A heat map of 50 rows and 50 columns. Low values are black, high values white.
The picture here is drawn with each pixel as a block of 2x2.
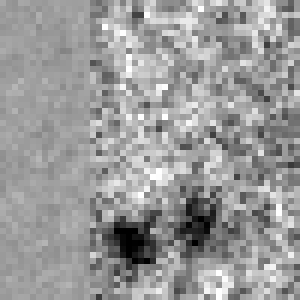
There are two dips. A vertical seam about 30% of the way across splits the table, and the left part is calmer. No single row or column stands out from its neighbours. The ninth with the lowest average is the bottom middle.
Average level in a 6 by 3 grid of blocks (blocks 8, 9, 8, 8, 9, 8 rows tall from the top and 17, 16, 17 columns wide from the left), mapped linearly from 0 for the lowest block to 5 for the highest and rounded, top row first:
454
454
453
453
402
425
